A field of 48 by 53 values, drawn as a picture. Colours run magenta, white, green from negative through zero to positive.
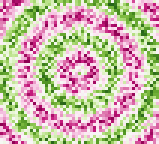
Average level on the scale: 50%. Odd rows or columns: none. Rings: centred on the centre. Seam: none. Slope: none.
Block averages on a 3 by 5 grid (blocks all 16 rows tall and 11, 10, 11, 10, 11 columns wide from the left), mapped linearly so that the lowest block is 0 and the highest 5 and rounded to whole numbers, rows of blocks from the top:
3 3 3 3 4 / 3 5 0 5 3 / 3 3 3 3 3
